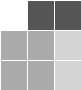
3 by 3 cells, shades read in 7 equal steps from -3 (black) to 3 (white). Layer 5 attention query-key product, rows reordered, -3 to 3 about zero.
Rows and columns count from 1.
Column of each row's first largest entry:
1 3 3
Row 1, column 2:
-1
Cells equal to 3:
1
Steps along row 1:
down same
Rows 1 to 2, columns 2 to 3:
-1 -1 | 1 2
